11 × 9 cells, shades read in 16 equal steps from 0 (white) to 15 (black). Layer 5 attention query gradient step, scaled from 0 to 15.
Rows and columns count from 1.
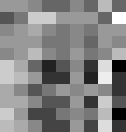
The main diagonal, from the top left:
6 8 5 8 8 7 13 7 10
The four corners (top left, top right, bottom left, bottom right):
6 9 4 12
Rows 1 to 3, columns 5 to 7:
9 7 9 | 6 6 6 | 8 7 8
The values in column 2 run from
4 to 8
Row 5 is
7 6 4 7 8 6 8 7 4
